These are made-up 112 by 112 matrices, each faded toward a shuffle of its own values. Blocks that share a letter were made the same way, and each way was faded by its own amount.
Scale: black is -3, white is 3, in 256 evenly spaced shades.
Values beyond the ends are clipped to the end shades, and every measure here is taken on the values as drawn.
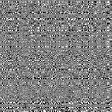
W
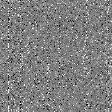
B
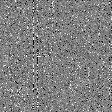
B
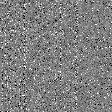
B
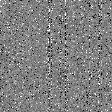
B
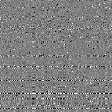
W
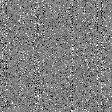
B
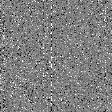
B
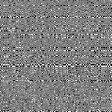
W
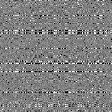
W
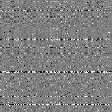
W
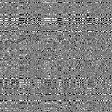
W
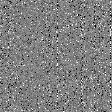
B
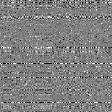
W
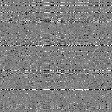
W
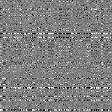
W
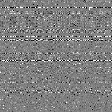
W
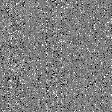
B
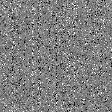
B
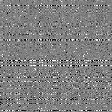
W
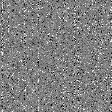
B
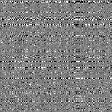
W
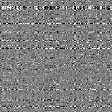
W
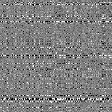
W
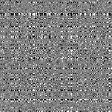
W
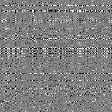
W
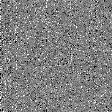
B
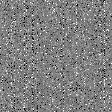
B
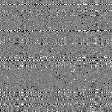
W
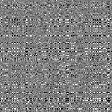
W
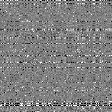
W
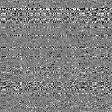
W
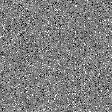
B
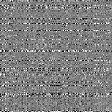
W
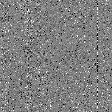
B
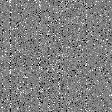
B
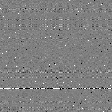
W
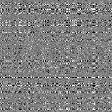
W
